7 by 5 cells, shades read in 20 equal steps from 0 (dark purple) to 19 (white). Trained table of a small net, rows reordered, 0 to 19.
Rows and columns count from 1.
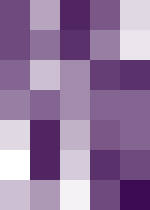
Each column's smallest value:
5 2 2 3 0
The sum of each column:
75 56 71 40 55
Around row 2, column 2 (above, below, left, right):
12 14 5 3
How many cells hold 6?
2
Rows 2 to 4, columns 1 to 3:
5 8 3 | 7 14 10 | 9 7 10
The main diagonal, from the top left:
5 8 10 7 7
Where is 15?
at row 6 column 3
